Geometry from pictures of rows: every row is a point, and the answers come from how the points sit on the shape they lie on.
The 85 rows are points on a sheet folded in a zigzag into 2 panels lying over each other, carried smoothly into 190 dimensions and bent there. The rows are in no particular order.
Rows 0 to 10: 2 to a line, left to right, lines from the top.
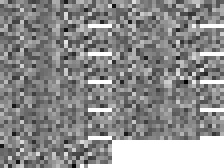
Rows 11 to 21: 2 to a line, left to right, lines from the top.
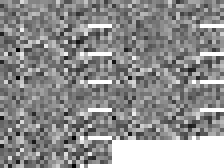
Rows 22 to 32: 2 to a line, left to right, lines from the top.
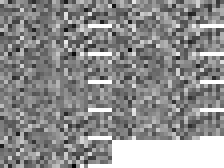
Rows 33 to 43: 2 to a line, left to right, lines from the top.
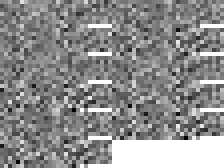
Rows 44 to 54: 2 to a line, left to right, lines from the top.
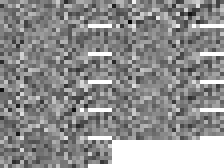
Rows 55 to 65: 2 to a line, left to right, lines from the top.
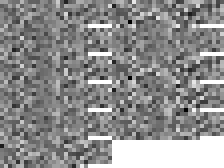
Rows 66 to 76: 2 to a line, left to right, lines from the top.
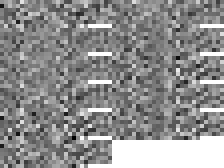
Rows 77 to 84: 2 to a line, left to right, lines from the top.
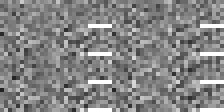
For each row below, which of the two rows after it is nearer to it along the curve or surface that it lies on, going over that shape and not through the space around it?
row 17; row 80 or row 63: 80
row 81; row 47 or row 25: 47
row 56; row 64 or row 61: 61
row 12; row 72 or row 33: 33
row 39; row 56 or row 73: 73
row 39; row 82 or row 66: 66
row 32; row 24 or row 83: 83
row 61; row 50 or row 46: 46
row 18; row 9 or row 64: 9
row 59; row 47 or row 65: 47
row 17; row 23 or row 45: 23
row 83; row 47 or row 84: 84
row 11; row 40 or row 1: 1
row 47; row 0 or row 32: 0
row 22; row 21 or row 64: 21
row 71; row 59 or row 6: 59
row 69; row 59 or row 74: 59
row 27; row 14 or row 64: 14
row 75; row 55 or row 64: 64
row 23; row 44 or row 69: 44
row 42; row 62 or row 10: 10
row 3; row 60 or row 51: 60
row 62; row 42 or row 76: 76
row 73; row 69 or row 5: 5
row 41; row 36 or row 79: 79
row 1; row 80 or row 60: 80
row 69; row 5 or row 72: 72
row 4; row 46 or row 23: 46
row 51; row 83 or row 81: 83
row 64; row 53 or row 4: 53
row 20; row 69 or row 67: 67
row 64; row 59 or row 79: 79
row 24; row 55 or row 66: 55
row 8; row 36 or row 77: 36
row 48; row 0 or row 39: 39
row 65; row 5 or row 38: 5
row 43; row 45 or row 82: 45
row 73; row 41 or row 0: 41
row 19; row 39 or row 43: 39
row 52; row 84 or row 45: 45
